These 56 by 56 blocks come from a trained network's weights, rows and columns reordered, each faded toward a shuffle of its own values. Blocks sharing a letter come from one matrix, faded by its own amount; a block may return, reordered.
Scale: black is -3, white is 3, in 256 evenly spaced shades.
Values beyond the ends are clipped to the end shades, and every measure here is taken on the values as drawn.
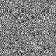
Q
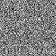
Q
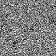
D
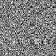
Q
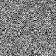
Q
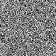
D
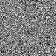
Q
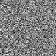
Q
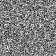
D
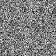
D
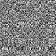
Q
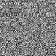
Q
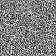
Q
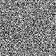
D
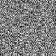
Q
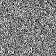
D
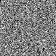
D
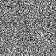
D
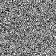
D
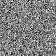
D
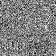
D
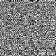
Q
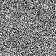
D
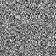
Q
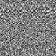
Q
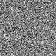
D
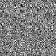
Q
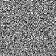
Q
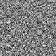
Q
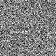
D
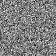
D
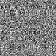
Q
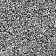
D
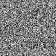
D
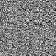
Q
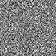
Q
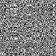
Q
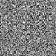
Q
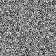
D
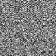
Q
